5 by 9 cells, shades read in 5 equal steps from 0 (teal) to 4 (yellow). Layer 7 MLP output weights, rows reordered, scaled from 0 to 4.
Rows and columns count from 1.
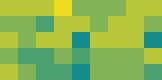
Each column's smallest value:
2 1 1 1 0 2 2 2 0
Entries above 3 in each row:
1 0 0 0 0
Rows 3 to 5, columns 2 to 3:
2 3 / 1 1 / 2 1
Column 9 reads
3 2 0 3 1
